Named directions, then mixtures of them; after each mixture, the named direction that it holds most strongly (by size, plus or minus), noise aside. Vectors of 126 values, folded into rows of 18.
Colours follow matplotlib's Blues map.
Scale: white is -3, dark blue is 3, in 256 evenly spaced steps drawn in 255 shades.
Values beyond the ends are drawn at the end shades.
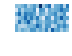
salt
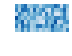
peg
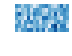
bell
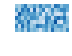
peg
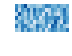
peg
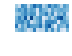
bell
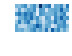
salt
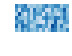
peg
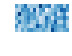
salt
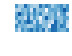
bell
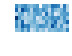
peg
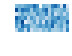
peg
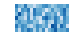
bell
